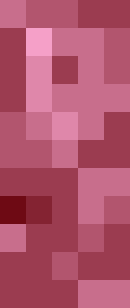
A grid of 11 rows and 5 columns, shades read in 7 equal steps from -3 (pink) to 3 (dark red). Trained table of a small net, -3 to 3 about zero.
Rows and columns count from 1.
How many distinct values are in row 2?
4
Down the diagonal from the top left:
-1 -3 1 -1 1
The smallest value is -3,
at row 2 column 2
